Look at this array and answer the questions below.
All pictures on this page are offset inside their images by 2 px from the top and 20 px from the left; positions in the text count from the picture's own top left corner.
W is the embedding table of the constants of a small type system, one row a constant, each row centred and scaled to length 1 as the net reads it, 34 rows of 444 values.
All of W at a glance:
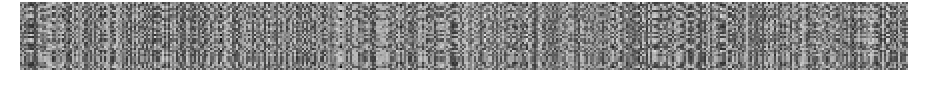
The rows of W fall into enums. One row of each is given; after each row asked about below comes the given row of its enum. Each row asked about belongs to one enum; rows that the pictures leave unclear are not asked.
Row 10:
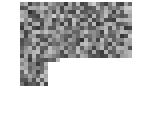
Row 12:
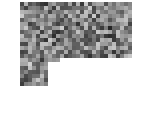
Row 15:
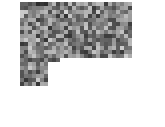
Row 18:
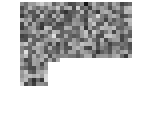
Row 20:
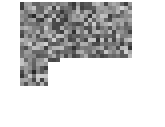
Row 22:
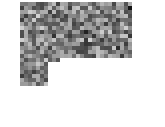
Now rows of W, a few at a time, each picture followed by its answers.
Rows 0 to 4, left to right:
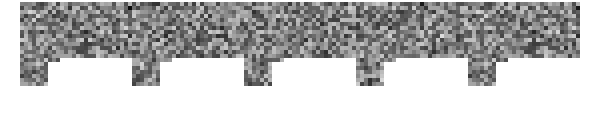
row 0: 22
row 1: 12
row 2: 10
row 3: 18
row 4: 22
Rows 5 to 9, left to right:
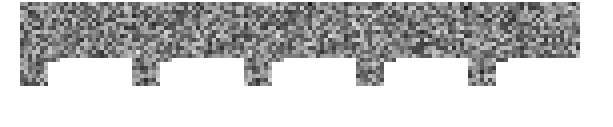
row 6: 18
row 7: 18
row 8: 22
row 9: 20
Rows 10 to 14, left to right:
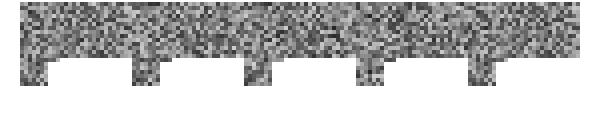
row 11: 15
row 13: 20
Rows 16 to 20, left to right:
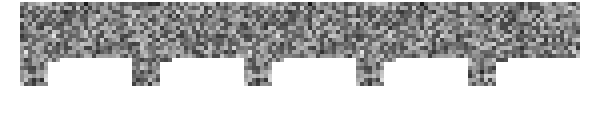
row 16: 18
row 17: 15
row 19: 18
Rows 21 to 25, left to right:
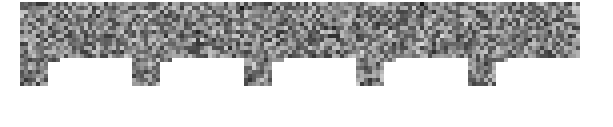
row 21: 15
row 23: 12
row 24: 18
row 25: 10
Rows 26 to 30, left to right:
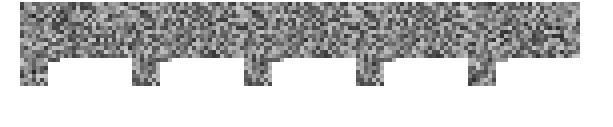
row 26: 20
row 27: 10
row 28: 10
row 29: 10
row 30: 12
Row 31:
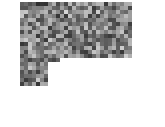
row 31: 15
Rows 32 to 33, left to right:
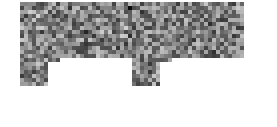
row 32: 22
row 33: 10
